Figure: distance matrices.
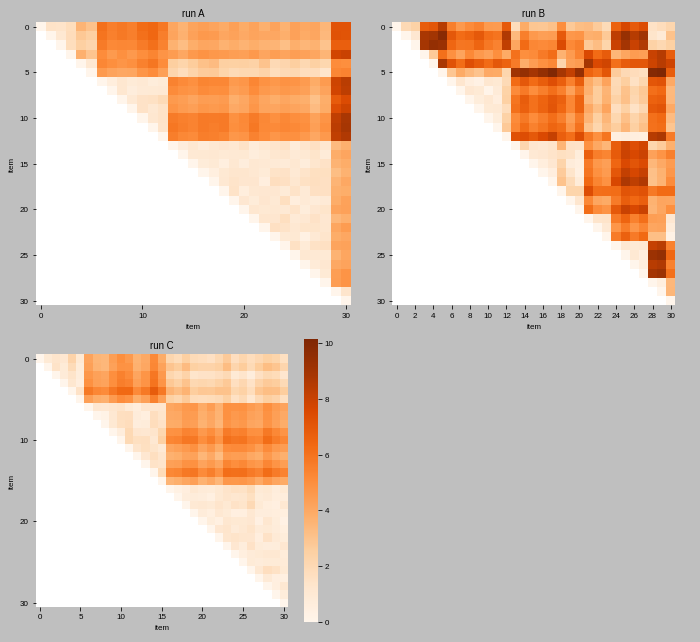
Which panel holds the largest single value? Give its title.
run B
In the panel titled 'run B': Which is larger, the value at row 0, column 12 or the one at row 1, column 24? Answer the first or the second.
the second
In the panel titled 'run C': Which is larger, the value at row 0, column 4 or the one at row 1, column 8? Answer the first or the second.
the second
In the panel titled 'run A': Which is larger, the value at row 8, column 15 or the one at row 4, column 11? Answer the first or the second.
the second
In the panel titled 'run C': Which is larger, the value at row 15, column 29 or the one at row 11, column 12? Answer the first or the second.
the first
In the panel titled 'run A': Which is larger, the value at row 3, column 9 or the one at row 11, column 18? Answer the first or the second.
the second
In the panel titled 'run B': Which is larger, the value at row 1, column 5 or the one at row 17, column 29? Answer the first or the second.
the first
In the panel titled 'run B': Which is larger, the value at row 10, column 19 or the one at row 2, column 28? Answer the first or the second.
the first
